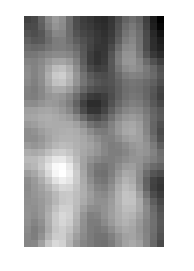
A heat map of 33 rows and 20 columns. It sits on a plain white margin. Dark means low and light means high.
Stripes running up and down repeat 2 times from left to right. The histogram is bell-shaped. There is an overall slope up to the bottom left. There are no lone odd cells.
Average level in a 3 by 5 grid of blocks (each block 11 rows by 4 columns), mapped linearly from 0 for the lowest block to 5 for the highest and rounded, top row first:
2 3 0 1 0 / 4 4 2 2 2 / 3 5 3 4 2
